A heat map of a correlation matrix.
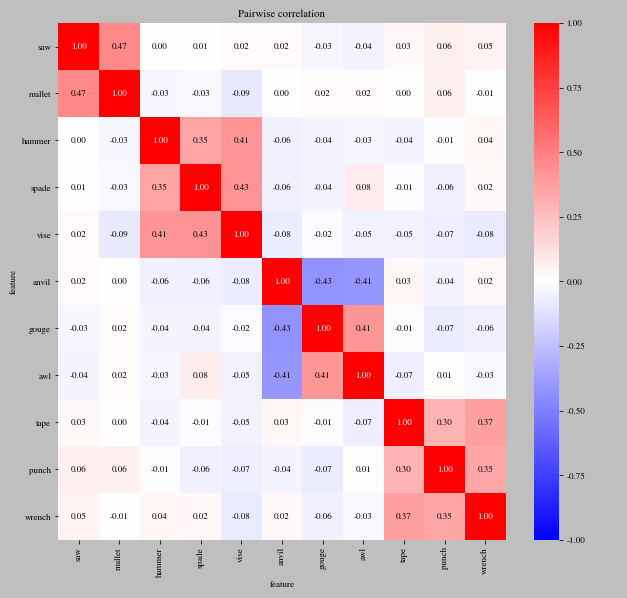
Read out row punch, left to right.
0.06 0.06 -0.01 -0.06 -0.07 -0.04 -0.07 0.01 0.30 1.00 0.35
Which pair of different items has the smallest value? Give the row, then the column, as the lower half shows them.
gouge, anvil
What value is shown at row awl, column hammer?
-0.03
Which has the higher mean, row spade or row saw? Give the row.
spade
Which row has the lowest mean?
anvil
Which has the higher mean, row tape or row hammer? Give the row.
hammer
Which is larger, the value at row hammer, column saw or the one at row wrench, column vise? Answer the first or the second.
the first
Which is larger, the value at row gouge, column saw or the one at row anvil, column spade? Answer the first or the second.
the first
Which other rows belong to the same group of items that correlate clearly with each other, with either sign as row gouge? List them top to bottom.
anvil, awl
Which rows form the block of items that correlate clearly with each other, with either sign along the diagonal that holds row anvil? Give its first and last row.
anvil to awl
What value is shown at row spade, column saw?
0.01
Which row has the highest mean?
spade
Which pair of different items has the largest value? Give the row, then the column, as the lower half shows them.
mallet, saw
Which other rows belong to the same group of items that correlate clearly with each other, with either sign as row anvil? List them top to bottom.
gouge, awl
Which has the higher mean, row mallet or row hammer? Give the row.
hammer
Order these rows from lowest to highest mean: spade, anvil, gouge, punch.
anvil, gouge, punch, spade
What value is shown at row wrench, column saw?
0.05
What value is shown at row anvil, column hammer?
-0.06
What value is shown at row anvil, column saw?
0.02
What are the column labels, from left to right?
saw, mallet, hammer, spade, vise, anvil, gouge, awl, tape, punch, wrench
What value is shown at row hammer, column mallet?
-0.03
